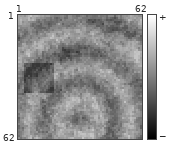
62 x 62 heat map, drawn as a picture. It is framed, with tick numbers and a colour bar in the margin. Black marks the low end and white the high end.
Ninth with the lowest average: middle left. Average level on the scale: 50%. Odd patch: lower, in the middle left. Rings: centred on the bottom middle. Grain: blotchy.
